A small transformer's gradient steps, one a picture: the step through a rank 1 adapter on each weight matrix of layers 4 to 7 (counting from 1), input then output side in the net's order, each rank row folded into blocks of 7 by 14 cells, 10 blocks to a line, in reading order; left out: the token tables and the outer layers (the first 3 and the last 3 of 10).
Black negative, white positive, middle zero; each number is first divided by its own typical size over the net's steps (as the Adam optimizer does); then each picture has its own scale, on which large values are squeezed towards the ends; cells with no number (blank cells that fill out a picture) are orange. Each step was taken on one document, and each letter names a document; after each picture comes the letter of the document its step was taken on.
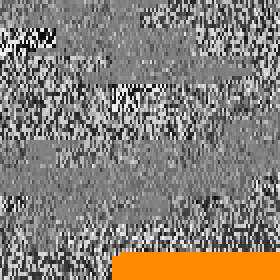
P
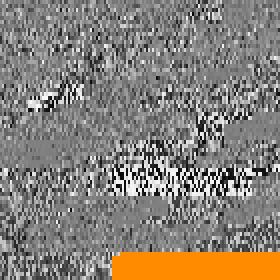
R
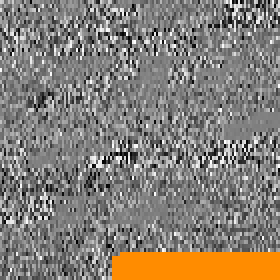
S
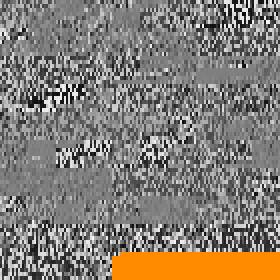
P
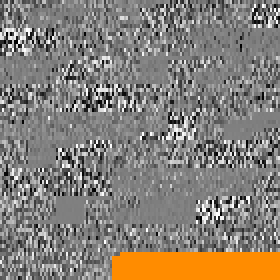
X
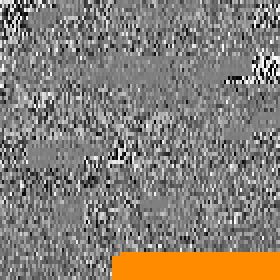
S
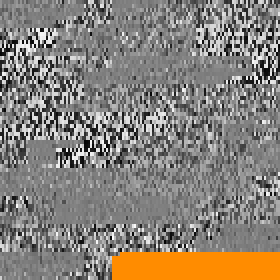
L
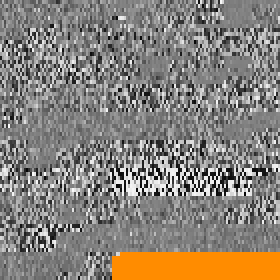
R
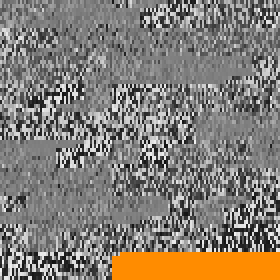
P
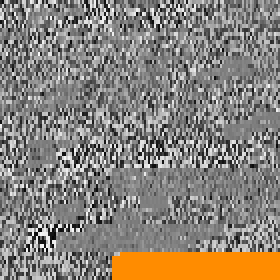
R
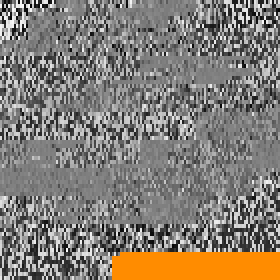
P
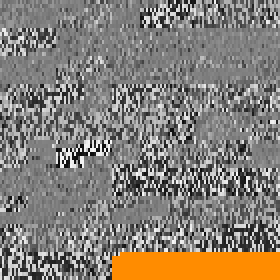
P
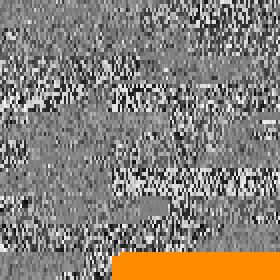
L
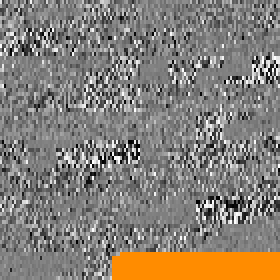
S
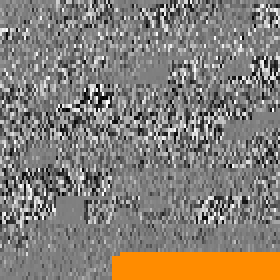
X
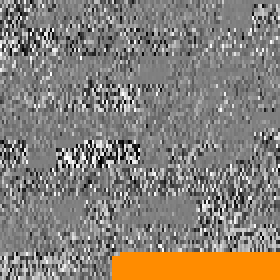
S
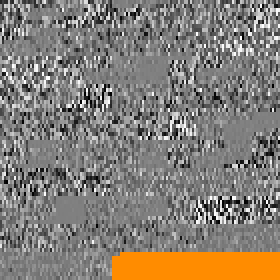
X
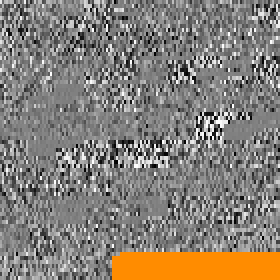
S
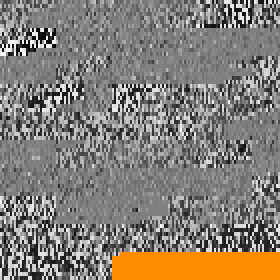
P
